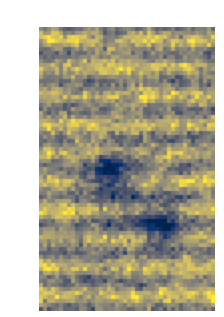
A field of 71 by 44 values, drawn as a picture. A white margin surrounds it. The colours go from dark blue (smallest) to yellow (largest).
No overall slope runs across the table. Stripes running across repeat 10 times from top to bottom. The grain runs across in streaks. There are two dips.
